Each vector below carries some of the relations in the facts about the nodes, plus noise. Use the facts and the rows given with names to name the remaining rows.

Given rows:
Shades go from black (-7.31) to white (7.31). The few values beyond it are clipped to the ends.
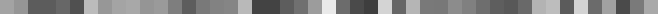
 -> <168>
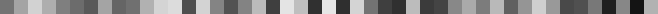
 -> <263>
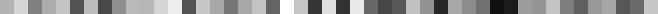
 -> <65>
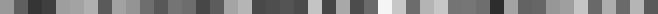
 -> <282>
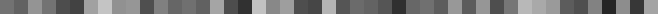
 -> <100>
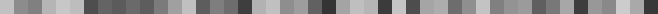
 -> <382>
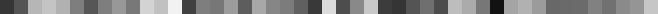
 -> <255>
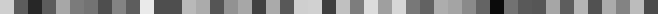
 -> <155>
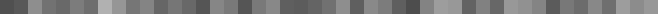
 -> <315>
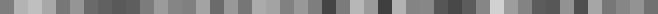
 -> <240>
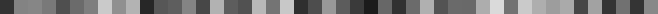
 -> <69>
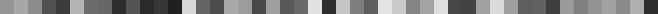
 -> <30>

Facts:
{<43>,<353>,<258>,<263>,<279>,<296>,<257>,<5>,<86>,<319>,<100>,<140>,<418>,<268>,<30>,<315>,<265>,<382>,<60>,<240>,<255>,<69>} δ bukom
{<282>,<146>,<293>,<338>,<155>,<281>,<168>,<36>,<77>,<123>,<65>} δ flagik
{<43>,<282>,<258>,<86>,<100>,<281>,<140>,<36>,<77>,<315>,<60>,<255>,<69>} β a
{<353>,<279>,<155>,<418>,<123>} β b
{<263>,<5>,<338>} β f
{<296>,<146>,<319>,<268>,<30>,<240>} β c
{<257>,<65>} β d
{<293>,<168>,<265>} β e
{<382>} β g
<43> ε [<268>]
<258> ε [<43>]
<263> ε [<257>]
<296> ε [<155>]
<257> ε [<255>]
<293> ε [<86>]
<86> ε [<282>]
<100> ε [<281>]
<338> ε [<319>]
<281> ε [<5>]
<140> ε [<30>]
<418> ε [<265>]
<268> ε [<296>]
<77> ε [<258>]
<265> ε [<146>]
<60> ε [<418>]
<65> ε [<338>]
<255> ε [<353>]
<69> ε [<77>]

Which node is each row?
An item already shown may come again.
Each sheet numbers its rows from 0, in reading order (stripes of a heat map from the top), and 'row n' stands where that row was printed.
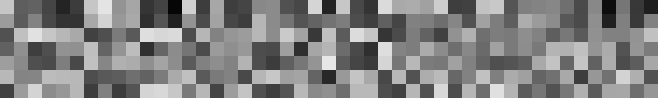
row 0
<140>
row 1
<60>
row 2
<257>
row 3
<77>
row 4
<168>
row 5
<382>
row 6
<5>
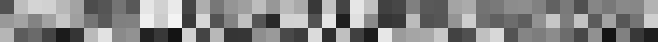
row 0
<257>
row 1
<338>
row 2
<140>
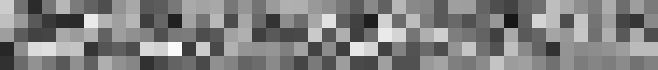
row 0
<123>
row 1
<293>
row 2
<282>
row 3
<319>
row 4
<258>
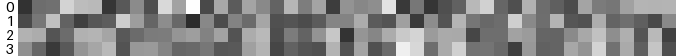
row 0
<353>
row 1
<265>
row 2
<146>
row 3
<282>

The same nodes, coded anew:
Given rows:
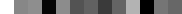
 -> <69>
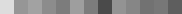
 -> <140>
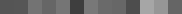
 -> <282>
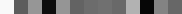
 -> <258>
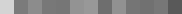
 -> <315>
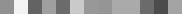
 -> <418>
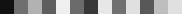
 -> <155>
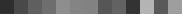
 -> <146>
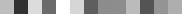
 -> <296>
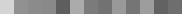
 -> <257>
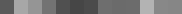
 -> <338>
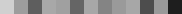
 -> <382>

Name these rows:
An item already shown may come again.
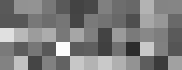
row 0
<338>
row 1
<282>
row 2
<60>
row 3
<168>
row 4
<353>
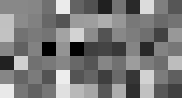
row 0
<293>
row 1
<5>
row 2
<240>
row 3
<77>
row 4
<123>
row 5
<168>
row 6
<265>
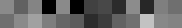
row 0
<77>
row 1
<65>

